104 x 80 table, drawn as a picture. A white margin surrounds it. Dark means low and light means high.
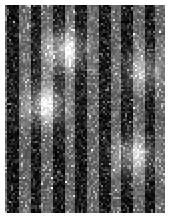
Upright stripes repeat 7 times across the table. No overall slope runs across the table. Four bumps rise from the field.
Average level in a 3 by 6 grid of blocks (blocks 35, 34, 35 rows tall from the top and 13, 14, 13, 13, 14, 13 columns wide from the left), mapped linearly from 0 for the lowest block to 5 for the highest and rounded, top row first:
1 3 4 1 2 3 / 2 5 1 1 2 3 / 1 0 0 1 4 3
